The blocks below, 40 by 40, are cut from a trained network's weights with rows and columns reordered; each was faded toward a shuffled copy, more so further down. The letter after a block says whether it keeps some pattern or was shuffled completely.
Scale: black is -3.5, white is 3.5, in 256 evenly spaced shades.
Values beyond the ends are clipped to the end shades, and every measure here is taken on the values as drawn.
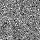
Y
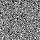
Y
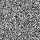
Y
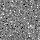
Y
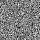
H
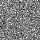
Y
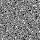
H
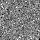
Y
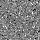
Y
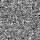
Y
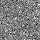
Y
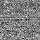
H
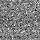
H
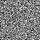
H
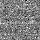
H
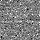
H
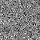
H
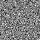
Y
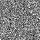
Y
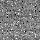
H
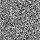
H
